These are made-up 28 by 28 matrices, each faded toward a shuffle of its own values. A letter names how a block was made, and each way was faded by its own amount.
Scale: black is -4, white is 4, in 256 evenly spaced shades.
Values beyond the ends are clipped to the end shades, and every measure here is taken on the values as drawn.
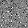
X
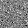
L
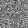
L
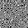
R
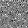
R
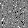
X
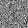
L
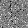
X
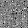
R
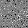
R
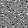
R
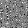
X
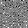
R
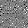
R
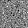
L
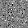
X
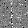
X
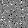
X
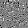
R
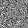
L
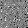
X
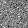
L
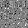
R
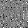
R
